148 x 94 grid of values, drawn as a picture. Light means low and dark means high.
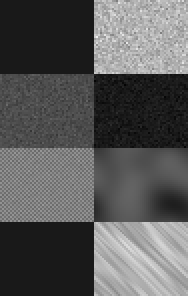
It is made of 4 by 2 panels. Panel 1,1: very high, flat. Panel 1,2: low, fine-grained. Panel 2,1: high, fine-grained, faint in contrast. Panel 2,2: very high, fine-grained, faint in contrast. Panel 3,1: middling, checkered. Panel 3,2: high, smooth. Panel 4,1: very high, flat. Panel 4,2: low, slanting down to the right.
